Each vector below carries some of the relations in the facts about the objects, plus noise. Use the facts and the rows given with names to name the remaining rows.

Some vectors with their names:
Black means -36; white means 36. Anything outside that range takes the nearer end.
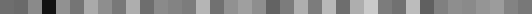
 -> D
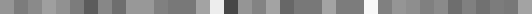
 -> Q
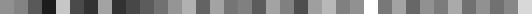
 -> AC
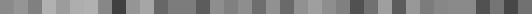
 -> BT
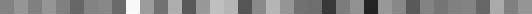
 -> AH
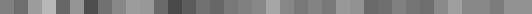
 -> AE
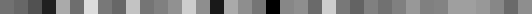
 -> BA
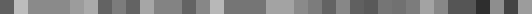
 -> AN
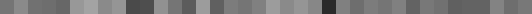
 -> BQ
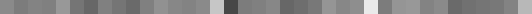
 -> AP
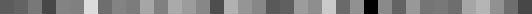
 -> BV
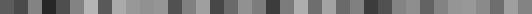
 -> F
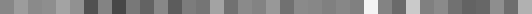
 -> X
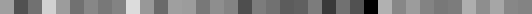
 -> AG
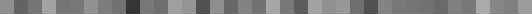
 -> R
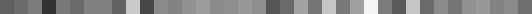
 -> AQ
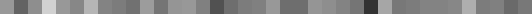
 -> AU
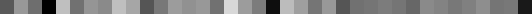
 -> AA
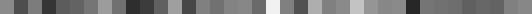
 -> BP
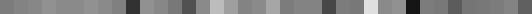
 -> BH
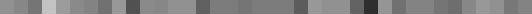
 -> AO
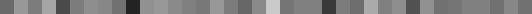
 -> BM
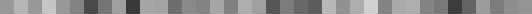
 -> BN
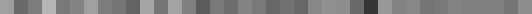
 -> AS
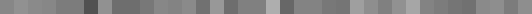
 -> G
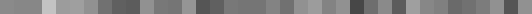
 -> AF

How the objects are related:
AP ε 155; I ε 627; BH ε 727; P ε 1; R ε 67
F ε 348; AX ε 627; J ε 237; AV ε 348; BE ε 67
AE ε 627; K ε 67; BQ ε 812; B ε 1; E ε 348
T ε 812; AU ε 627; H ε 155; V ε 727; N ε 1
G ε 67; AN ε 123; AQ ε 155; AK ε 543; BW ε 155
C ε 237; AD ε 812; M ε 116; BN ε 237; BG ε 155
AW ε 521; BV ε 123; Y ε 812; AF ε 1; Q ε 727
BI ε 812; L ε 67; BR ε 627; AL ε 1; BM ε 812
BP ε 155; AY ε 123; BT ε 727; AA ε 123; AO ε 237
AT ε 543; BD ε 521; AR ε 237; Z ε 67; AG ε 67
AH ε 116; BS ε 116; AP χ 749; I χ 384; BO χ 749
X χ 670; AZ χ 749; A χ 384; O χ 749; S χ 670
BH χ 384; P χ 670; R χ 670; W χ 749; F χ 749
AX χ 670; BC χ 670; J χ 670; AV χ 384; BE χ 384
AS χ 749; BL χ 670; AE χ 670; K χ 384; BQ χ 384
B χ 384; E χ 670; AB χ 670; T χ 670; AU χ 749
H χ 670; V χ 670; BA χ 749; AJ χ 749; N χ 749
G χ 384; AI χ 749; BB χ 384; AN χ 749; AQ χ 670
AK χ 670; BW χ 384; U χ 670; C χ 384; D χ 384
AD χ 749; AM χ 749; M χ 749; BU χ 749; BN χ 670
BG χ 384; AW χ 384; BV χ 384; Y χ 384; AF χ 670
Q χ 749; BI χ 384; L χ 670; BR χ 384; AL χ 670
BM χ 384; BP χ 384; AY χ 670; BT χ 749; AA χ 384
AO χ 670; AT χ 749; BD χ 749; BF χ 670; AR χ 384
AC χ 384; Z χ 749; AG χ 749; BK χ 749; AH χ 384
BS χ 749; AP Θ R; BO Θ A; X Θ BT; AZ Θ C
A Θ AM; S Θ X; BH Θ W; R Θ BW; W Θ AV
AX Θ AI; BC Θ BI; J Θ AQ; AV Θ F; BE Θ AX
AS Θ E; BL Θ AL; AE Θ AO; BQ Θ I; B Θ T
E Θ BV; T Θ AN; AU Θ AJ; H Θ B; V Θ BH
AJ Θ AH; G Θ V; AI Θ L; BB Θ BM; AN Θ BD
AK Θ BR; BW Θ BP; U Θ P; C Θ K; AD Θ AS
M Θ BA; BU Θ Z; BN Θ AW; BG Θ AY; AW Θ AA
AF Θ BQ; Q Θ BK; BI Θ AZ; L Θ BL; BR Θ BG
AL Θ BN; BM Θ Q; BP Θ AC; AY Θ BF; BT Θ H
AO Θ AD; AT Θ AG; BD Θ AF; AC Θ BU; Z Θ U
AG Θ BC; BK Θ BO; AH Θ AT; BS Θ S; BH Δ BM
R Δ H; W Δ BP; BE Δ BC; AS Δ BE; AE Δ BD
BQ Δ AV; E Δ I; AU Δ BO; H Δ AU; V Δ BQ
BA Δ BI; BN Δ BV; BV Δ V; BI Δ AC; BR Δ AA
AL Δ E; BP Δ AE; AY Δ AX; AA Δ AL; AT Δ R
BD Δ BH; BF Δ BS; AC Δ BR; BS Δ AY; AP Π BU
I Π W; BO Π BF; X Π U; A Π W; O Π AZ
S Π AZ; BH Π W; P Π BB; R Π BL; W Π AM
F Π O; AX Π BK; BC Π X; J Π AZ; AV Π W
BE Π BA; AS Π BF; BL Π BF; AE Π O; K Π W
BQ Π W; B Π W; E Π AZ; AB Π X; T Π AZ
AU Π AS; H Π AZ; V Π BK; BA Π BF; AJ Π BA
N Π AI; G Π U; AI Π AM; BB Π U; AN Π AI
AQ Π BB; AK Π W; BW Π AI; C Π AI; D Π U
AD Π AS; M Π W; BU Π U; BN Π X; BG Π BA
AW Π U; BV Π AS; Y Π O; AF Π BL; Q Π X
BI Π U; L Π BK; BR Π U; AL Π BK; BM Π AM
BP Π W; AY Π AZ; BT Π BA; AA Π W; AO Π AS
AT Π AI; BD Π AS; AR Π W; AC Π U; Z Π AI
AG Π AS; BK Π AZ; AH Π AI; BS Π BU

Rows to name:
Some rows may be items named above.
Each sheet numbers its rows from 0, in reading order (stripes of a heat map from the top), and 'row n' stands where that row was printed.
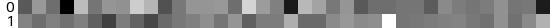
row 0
AA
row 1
U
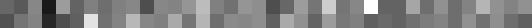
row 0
P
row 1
N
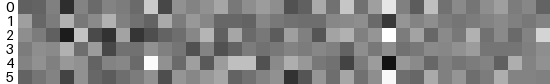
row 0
AQ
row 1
AS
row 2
AC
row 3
S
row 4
AH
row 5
AB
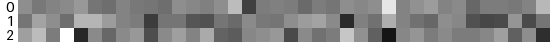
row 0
AP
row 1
B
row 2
BL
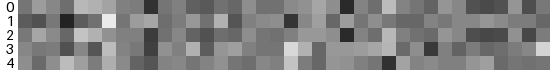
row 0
B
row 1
AM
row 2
B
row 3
BW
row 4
BO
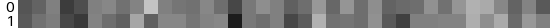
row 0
O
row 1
Y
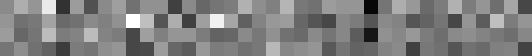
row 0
L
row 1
AT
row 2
AD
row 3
AV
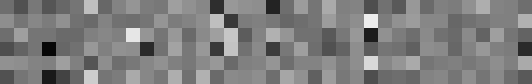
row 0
BF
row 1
AP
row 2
C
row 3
K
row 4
BB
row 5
N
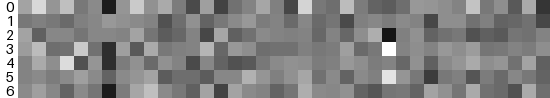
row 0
AL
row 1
M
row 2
W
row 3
BR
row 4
AX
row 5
AK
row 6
E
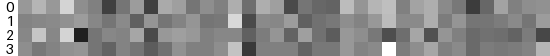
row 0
BN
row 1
BS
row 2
AI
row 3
AP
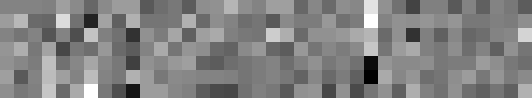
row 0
AK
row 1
BR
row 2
BW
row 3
AW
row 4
BE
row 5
AJ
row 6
BD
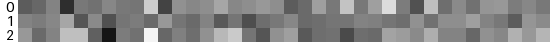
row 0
AQ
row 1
BK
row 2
BC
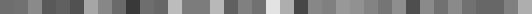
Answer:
Z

